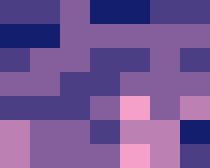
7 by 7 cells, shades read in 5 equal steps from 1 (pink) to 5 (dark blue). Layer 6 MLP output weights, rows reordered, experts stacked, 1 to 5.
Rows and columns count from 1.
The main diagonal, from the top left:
4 5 3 4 1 2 4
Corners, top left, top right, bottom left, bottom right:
4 4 2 4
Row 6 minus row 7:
0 0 0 1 1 0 1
